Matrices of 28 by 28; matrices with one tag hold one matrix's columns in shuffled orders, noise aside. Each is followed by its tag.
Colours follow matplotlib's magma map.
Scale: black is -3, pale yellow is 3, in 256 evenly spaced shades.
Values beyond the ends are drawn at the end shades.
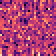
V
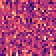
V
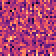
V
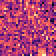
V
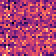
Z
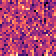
V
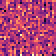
V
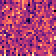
V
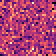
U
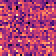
Z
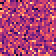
U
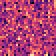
V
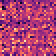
Z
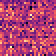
Z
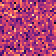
U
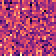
V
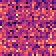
Z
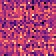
Z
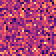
U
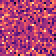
U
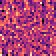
V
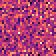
U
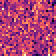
V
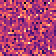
U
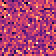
U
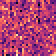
V
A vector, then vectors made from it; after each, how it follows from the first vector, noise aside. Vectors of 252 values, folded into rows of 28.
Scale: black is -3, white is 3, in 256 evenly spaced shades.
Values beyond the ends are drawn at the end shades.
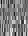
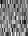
sign-scrambled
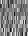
sign-scrambled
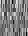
reversed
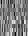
copied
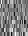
sign-scrambled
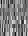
copied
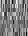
reversed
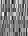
reversed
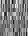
reversed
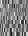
sign-scrambled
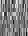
reversed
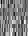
copied
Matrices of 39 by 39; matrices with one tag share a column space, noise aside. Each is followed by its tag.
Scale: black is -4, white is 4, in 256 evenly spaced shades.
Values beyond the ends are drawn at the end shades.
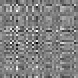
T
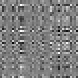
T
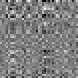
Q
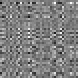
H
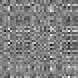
T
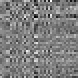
Q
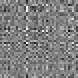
T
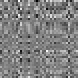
Q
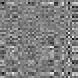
H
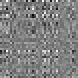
Q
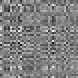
T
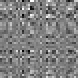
Q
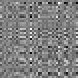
H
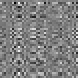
H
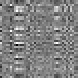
T
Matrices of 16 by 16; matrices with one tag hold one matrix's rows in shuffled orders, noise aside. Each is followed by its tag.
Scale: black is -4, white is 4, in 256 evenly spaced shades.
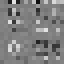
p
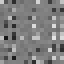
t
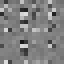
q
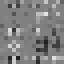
p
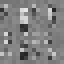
q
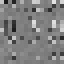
t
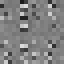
q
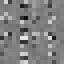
q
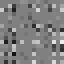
t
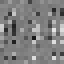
t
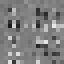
p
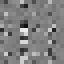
q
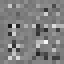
p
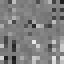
t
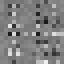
p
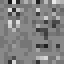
p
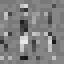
q
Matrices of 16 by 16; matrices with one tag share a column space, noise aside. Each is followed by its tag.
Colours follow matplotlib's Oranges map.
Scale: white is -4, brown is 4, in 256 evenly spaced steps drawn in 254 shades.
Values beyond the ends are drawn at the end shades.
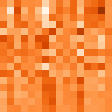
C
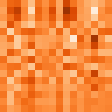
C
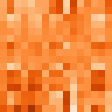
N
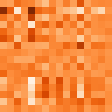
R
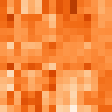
N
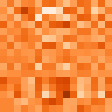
R
